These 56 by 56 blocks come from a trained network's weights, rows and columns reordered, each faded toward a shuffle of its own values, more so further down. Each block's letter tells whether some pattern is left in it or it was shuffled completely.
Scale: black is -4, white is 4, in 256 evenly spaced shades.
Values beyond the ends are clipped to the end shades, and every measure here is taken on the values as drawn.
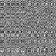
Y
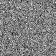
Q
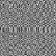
Y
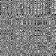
Y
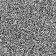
Q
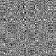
Y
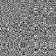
Y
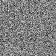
Q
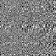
Y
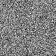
Q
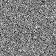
Q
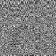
Y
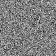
Q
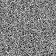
Q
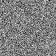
Q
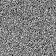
Q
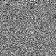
Y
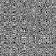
Y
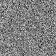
Q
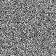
Q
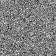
Q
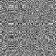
Y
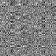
Y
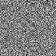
Y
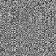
Y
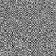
Y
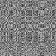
Y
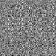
Y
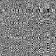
Y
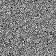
Q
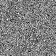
Q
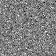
Q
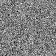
Q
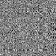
Y
